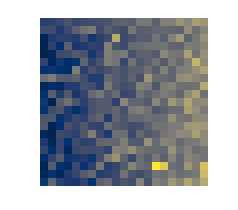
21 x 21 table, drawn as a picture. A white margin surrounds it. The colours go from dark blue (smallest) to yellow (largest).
Histogram: bell-shaped. Grain: fine. Slope: up to the right. Stripes: none.
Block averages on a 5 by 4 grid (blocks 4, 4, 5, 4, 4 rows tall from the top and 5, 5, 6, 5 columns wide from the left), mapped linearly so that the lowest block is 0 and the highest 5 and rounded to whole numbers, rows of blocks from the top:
0 2 3 4 / 1 2 3 5 / 0 2 3 5 / 0 2 3 5 / 0 1 3 5
